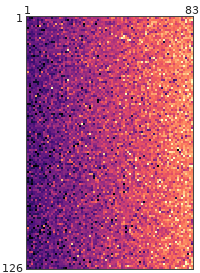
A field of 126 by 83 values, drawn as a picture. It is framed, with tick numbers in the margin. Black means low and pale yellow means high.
The histogram is bell-shaped. On average the colour sits 50% of the way up the scale. The grain is fine, like static. There is an overall slope up to the right.
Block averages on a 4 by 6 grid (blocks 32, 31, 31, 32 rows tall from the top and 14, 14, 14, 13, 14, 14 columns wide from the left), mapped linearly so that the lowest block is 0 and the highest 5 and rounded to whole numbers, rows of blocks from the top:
0 1 2 3 4 5
0 1 2 3 4 5
0 1 2 3 4 5
0 1 2 3 4 5
